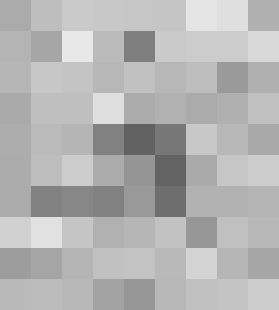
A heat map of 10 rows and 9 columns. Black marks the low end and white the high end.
Ninth with the lowest average: centre. Average level on the scale: 70%. Roughest part: centre. Odd patch: lower, in the centre.
